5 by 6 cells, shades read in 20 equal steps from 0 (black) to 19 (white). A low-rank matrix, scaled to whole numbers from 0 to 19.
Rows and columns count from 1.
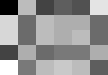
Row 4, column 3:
8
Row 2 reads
16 8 14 13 13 8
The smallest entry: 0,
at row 1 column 1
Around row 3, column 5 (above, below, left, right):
13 9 13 8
